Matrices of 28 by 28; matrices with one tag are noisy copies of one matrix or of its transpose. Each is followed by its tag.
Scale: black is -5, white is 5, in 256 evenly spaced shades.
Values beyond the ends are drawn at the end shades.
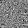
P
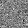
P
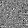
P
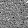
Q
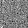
Q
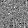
P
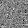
P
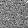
Q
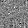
P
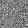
P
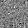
P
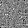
P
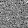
Q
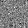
P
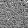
Q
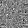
P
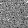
Q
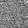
Q
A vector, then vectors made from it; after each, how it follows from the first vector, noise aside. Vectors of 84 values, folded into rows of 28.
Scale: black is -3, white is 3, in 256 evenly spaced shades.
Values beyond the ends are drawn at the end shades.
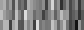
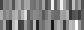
sign-scrambled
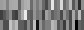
sign-scrambled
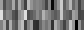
sign-scrambled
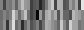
wrapped around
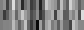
wrapped around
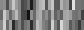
wrapped around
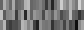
sign-scrambled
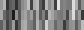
wrapped around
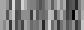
wrapped around
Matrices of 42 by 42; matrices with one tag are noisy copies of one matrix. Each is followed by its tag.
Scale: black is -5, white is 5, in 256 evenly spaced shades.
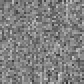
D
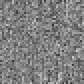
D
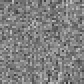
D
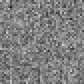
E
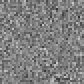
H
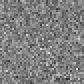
H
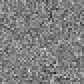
H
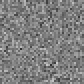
H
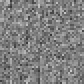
E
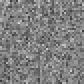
E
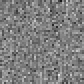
D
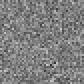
H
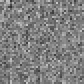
E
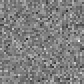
H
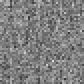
E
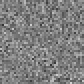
H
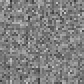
E
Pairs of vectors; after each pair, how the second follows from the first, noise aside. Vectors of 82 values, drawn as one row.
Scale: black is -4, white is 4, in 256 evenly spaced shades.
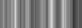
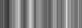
reversed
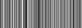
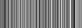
wrapped around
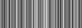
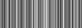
copied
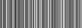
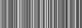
reversed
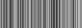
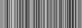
wrapped around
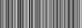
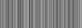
shrunk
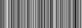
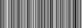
copied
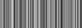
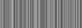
shrunk
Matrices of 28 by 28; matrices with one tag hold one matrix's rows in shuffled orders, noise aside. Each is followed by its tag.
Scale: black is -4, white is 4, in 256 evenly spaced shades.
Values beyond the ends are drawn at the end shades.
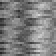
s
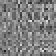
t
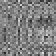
t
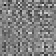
t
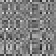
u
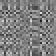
u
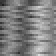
s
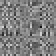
u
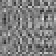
t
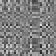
u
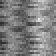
s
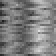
s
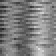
s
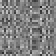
u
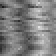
s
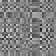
u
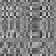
u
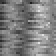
s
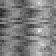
s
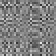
u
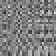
t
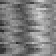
s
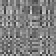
u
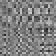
t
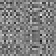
u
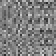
t
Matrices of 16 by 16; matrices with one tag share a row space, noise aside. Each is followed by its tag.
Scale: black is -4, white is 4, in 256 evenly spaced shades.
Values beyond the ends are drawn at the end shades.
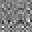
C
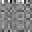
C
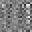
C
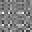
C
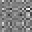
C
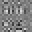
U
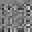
C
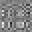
C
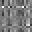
C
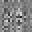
U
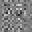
U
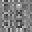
U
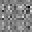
C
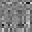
C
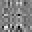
U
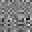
C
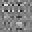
U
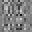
U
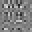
U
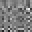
C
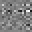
C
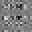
U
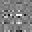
U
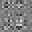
U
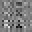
U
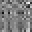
C
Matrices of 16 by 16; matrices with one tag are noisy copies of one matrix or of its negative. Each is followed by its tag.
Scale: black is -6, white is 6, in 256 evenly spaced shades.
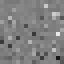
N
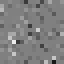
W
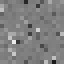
W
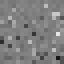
N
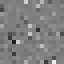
W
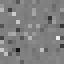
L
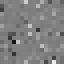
W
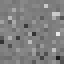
N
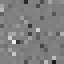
W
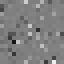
W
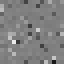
W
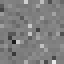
W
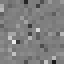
W
